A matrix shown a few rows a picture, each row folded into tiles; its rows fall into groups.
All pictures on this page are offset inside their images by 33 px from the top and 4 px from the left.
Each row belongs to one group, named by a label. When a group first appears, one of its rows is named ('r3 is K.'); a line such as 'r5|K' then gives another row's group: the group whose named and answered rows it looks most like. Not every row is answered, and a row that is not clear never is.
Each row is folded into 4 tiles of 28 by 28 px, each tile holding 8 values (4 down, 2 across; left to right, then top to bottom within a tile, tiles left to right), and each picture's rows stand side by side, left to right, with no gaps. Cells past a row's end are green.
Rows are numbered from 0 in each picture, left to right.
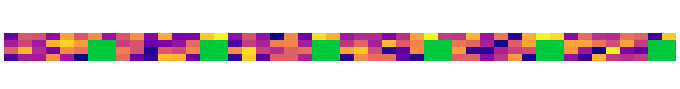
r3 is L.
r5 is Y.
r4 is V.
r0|L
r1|V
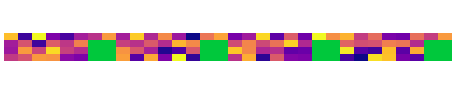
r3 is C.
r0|C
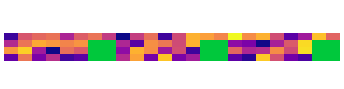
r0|L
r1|L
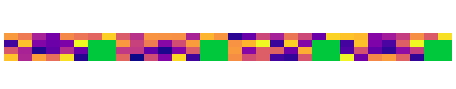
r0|V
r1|V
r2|Y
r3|V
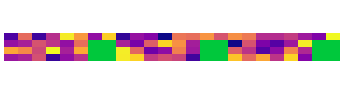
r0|Y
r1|L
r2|V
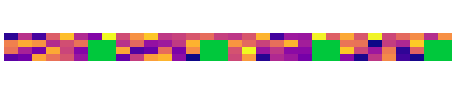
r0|Y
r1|C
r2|L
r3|C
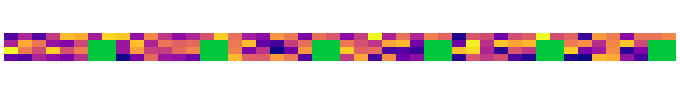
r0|Y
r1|C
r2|V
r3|L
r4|L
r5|C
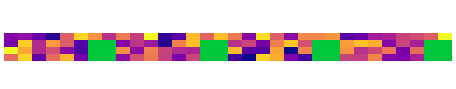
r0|L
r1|C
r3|Y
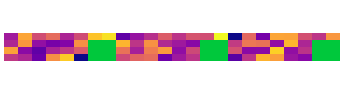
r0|V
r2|Y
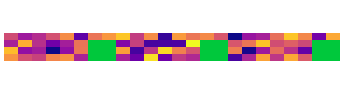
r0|V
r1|C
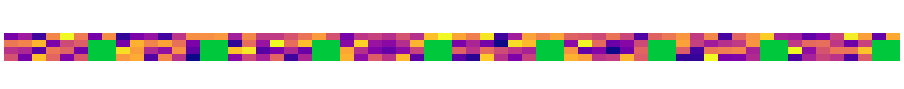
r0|Y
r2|L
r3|V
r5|V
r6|C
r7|Y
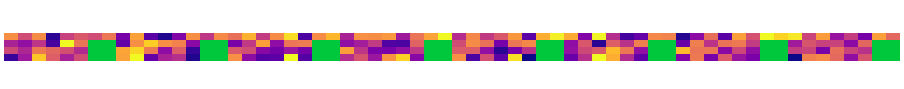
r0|C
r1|L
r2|V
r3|V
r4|V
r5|C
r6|L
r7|C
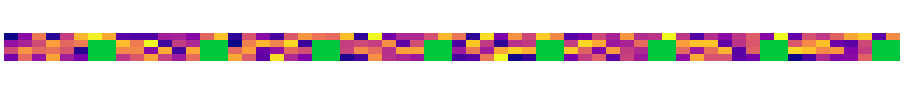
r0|L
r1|Y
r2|L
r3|C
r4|C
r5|Y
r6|Y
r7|Y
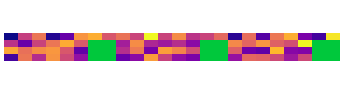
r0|L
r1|C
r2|Y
